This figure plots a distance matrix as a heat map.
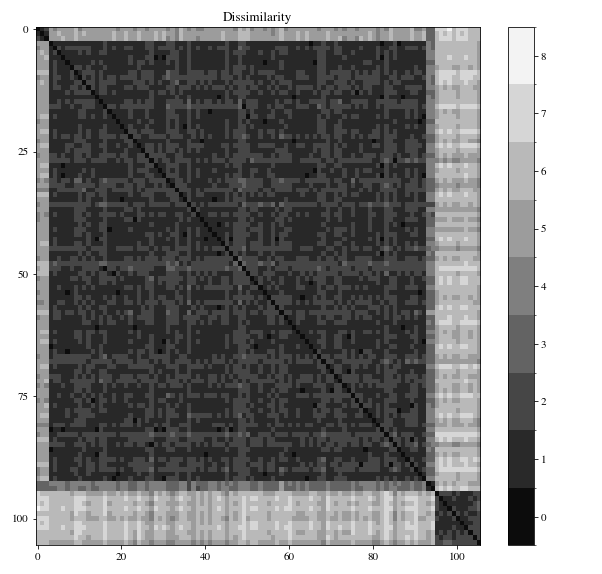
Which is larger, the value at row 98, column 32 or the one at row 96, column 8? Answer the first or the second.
the second
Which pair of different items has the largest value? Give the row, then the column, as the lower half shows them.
98, 0
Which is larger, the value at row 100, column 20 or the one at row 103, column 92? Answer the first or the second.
the second
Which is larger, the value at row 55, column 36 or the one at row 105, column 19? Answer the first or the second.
the second
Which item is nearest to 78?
86
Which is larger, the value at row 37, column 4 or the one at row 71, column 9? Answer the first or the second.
the second
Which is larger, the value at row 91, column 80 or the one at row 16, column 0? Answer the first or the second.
the second
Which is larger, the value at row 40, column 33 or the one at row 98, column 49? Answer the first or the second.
the second
